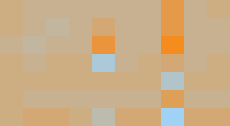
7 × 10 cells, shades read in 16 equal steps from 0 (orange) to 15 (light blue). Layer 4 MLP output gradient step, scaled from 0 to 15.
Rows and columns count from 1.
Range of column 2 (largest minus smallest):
3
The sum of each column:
50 54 53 53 54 53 52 43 53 51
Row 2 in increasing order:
3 6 7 8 8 8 8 8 8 9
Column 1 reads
7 7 8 7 7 7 7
